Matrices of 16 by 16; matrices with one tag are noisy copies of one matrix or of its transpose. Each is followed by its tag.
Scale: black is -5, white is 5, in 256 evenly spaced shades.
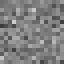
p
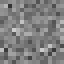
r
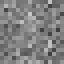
r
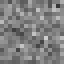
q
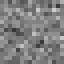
q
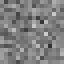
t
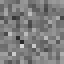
t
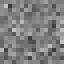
r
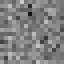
q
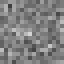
r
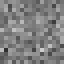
r
